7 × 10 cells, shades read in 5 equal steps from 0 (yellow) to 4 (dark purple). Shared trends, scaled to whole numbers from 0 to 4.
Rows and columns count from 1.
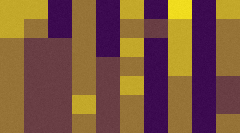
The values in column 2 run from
1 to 3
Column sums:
12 18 23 13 24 11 27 9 28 15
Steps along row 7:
up same down up down up down up down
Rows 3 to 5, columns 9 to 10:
4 2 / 4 2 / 4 3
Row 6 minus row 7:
0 0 0 -1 0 0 0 0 0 1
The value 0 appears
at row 1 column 8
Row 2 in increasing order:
1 1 2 2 2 2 3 4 4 4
